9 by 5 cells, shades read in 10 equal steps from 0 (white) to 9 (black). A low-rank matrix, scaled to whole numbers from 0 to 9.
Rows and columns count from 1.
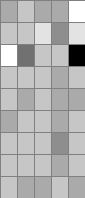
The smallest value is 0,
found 2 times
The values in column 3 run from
1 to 3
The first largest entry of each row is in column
1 4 5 4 2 1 4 4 2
